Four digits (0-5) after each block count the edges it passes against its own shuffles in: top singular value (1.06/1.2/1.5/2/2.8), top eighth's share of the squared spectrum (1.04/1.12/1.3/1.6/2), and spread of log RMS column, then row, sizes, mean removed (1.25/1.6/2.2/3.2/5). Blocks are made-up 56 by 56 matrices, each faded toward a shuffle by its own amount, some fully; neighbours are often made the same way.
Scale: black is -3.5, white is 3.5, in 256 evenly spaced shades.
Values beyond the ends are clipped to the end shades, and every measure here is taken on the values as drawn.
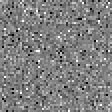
1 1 0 0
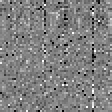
3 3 2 1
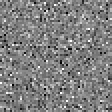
2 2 1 1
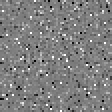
0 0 0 0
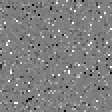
0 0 0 0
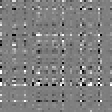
4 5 4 3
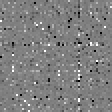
3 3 1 1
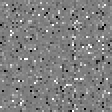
2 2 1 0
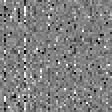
4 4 2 0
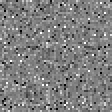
2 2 0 0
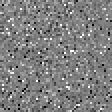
1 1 0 0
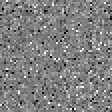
2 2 0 0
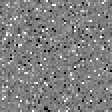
1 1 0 0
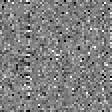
3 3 2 1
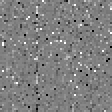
2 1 0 0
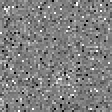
1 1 0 0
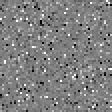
0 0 0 0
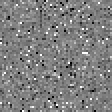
2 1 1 0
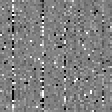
4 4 2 1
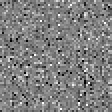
3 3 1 1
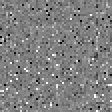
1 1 1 0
